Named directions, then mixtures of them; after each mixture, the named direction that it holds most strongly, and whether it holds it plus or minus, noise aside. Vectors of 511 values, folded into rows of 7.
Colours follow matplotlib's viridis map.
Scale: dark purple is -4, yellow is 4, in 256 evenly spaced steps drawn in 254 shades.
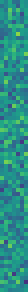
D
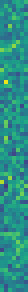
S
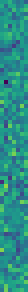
S, minus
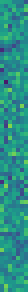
S, minus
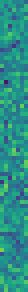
S, minus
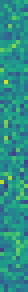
S, plus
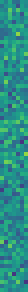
D, plus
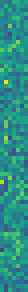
S, plus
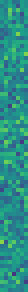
D, plus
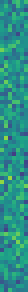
S, plus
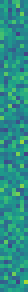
D, minus
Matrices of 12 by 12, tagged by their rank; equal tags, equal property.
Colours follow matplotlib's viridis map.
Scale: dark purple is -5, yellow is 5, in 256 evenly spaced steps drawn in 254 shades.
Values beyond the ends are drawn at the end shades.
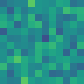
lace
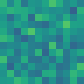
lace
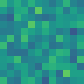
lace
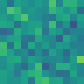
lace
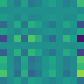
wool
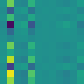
wool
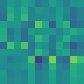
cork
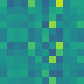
cork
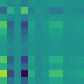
wool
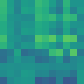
cork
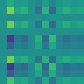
wool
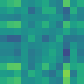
cork
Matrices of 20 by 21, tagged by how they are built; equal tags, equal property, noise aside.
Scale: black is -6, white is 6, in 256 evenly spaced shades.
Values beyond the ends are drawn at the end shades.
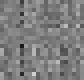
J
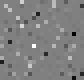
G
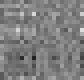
J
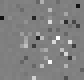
G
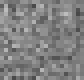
J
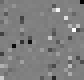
G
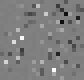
G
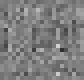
J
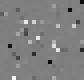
G
